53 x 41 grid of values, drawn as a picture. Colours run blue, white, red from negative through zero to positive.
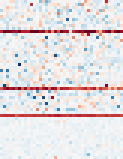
The values are skewed, with a long tail toward high values. Rows 11, 30 and 39 stand out from the rest. There is no overall slope. A horizontal seam about 70% of the way down splits the table, and the bottom part is calmer.
